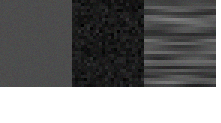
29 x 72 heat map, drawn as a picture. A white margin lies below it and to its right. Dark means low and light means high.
The table splits into one row of 3 panels. Panel 1,1: low, flat. Panel 1,2: very low, fine-grained, faint in contrast. Panel 1,3: low, streaked across.
